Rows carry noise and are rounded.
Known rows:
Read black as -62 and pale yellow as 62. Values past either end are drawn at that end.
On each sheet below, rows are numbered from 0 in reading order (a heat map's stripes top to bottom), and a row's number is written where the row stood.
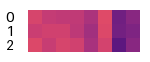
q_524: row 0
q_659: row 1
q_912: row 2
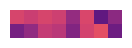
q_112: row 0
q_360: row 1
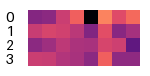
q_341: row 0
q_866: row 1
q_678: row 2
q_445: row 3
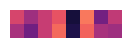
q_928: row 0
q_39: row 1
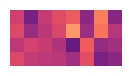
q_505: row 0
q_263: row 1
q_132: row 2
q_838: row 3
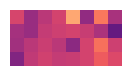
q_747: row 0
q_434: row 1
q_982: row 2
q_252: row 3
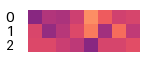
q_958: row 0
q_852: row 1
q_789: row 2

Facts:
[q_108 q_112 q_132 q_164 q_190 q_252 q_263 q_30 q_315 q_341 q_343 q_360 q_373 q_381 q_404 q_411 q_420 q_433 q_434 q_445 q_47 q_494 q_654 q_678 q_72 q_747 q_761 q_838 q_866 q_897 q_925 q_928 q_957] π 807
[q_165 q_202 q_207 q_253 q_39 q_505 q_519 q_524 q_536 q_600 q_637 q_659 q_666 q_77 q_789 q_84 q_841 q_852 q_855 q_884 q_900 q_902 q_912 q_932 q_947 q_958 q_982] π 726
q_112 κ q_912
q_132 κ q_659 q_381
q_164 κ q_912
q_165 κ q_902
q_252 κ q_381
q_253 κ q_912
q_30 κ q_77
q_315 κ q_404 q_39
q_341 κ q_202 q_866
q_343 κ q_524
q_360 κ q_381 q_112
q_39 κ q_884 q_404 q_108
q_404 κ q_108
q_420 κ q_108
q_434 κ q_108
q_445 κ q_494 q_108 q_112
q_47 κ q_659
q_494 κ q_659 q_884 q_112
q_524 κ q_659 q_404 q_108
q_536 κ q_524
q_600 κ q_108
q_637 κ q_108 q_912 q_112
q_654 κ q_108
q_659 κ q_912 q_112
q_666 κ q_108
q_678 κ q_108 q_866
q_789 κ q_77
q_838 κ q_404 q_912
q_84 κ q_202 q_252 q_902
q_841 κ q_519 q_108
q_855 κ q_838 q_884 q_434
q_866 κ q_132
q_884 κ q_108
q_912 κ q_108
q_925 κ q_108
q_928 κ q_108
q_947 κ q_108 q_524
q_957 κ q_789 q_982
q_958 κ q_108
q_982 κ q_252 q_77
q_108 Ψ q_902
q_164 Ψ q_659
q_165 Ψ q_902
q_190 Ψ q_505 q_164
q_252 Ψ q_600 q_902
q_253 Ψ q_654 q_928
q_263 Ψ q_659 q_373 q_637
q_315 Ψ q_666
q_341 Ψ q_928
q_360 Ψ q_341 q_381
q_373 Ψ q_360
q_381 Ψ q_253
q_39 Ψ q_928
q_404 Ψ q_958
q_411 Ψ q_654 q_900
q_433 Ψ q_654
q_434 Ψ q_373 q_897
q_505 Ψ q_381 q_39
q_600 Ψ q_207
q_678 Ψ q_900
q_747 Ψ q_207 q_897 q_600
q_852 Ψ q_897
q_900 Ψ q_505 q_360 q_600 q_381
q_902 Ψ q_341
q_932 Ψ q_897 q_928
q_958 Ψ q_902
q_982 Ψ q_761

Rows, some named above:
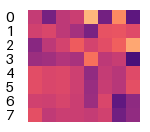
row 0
q_900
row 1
q_957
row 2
q_902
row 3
q_600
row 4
q_77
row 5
q_77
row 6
q_112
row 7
q_519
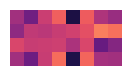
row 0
q_253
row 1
q_165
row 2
q_884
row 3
q_39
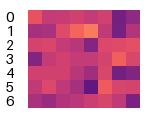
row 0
q_519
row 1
q_108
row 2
q_30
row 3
q_252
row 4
q_659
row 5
q_84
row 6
q_315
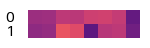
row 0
q_164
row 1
q_381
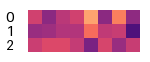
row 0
q_373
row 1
q_600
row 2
q_202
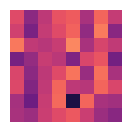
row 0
q_433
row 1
q_505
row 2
q_207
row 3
q_360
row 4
q_411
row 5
q_932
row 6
q_39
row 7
q_404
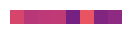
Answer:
q_654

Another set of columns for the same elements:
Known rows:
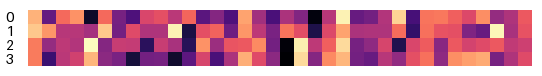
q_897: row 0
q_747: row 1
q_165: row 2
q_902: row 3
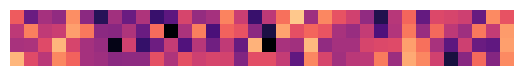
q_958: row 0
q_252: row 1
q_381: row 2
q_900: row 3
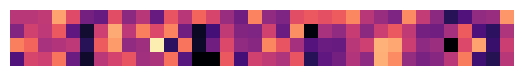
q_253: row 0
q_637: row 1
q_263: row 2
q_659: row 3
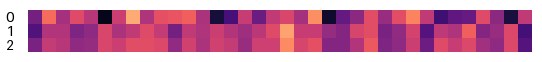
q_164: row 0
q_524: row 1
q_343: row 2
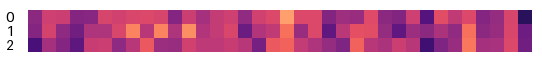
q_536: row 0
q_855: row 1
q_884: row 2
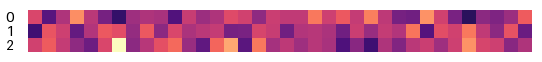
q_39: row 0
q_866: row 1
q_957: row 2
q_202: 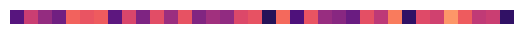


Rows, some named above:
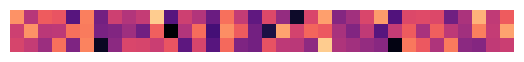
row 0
q_852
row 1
q_252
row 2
q_600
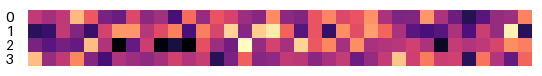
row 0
q_253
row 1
q_315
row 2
q_108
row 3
q_373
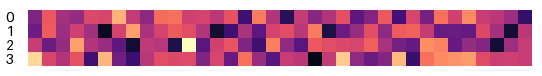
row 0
q_84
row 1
q_164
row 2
q_654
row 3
q_207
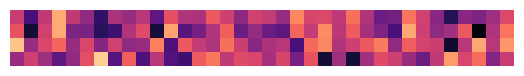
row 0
q_39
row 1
q_928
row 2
q_932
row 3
q_77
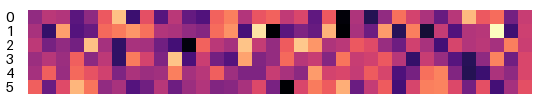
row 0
q_77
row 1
q_982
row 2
q_404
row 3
q_434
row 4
q_678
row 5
q_341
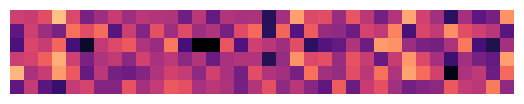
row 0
q_360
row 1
q_202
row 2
q_659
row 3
q_360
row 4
q_505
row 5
q_519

